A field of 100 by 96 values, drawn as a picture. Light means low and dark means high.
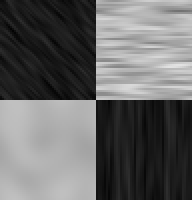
The table splits into 2 rows of 2 panels. Panel 1,1: very high, slanting down to the right, faint in contrast. Panel 1,2: low, streaked across. Panel 2,1: low, smooth, faint in contrast. Panel 2,2: very high, streaked downward, faint in contrast.
